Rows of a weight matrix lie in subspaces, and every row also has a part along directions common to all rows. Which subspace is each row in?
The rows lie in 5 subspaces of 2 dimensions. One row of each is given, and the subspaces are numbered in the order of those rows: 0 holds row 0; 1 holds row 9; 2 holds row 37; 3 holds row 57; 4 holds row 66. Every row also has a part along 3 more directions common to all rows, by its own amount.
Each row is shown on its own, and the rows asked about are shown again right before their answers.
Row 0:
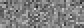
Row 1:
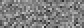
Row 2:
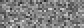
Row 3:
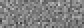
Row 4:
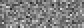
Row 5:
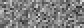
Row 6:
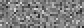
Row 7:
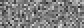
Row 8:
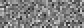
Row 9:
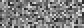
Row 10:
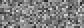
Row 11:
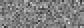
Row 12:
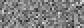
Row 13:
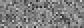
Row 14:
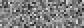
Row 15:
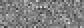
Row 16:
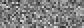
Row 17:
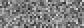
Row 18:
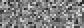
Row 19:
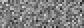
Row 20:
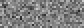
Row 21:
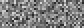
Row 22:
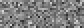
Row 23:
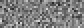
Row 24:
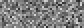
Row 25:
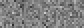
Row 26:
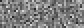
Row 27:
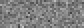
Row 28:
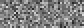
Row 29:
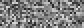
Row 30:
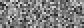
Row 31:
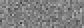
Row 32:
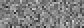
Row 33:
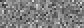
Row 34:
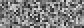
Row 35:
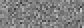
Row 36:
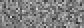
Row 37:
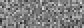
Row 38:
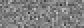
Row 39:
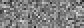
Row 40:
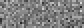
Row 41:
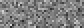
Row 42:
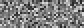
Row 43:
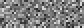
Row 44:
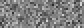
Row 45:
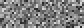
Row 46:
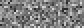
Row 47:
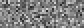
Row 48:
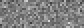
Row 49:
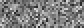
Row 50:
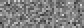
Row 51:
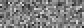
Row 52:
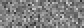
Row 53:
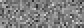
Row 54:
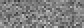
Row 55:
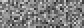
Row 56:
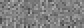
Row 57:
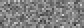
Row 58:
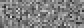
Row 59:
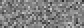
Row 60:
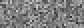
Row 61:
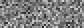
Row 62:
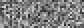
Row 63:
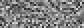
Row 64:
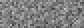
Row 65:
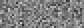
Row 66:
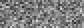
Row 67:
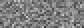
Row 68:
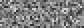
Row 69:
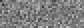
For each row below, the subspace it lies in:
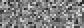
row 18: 1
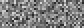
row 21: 4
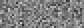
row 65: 2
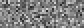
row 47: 3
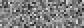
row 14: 1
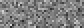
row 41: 4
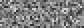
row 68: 4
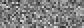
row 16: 3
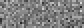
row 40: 2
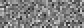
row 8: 0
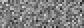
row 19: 4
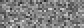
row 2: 4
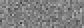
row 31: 2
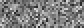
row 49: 3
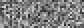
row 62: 0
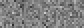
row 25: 3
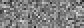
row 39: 0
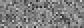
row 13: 1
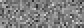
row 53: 0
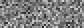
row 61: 3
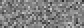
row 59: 3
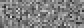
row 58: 0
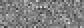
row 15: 1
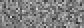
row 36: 0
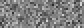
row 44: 3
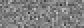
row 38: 4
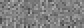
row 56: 2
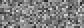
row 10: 4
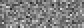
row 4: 4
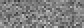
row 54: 3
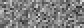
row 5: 0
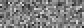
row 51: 2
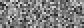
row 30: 2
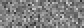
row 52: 1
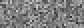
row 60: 0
